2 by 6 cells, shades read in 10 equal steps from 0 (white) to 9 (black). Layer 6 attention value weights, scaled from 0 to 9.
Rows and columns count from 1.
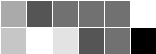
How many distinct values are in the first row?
4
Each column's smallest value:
2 0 1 5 5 0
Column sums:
5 6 6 11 10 9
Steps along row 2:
down up up down up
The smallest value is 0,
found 2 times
